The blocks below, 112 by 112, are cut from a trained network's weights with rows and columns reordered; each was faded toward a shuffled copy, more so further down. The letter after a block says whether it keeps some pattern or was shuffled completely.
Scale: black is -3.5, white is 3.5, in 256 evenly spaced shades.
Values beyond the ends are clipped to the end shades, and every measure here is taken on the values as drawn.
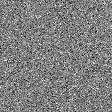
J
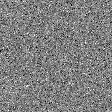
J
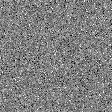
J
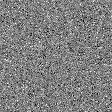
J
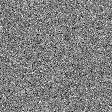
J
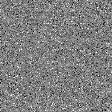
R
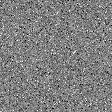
J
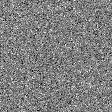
J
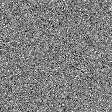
J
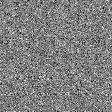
R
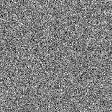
R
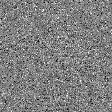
R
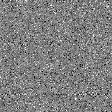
R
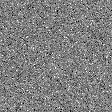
J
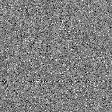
R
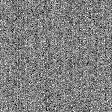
R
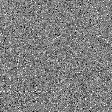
R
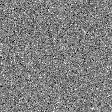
J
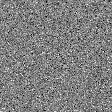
J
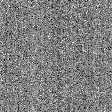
R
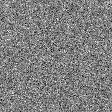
J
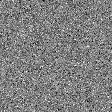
J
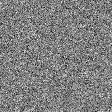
R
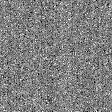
R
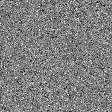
J
